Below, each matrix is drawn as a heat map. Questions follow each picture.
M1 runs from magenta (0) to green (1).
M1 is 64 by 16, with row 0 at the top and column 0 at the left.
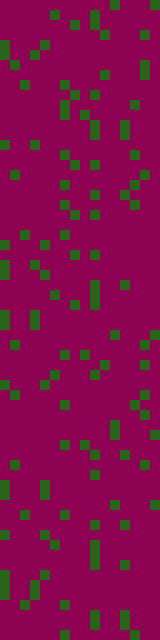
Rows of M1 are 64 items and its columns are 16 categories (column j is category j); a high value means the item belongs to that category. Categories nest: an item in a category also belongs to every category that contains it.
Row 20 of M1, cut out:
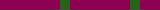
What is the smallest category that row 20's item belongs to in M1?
13
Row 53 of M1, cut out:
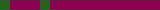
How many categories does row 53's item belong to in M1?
2
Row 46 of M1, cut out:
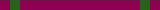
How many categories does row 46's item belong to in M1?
2
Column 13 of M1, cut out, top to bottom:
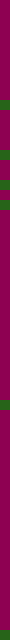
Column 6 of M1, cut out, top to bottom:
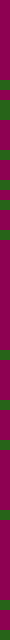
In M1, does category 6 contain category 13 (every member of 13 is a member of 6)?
yes
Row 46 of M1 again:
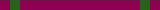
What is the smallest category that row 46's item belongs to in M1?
1
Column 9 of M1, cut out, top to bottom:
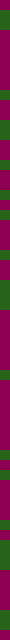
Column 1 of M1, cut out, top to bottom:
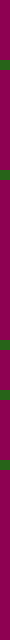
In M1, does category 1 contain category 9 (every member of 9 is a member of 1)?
no
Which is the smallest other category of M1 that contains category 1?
14
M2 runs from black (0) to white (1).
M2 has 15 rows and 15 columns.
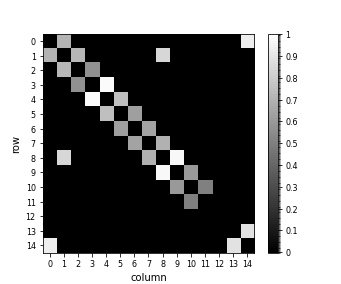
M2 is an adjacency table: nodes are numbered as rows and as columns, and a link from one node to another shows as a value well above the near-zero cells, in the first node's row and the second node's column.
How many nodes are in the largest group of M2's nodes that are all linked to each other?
2
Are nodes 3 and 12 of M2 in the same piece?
no
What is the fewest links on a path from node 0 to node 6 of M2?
4
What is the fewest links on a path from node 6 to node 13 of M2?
6
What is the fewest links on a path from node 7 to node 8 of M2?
1
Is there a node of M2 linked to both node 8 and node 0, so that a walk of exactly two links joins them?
yes
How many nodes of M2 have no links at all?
1
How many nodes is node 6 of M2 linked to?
2
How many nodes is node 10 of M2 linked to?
2
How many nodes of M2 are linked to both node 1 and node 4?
0
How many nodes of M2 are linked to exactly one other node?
2
